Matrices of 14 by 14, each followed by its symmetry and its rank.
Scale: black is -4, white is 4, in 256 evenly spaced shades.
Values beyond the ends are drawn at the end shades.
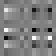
neither, rank one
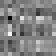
neither, rank two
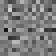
neither, rank three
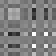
symmetric, rank one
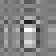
neither, rank one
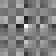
symmetric, rank one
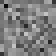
symmetric, full rank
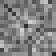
symmetric, full rank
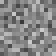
symmetric, full rank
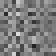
neither, rank three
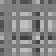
symmetric, rank one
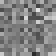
neither, rank three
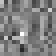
neither, rank three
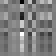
neither, rank one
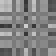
symmetric, rank one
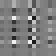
neither, rank one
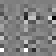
neither, rank two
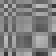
symmetric, rank one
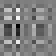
neither, rank one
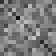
symmetric, full rank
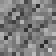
symmetric, full rank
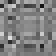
neither, rank two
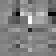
neither, rank two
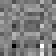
neither, rank two
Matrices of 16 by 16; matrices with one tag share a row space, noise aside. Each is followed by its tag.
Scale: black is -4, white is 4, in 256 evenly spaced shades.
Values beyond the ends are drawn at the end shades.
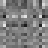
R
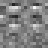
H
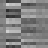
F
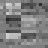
F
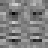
H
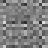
R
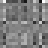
R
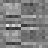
F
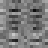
H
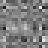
R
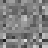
R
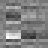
F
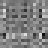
R
